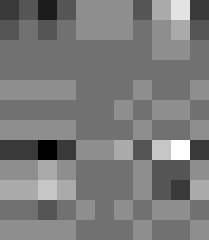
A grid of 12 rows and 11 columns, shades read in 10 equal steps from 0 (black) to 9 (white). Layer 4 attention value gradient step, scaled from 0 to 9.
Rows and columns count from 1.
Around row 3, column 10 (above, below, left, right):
6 4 5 4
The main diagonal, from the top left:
2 4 4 4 4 4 4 3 3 2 4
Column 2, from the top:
3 4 4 4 5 4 5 2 5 6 4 5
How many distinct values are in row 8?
7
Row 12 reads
5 5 5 5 4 4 4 5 4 4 5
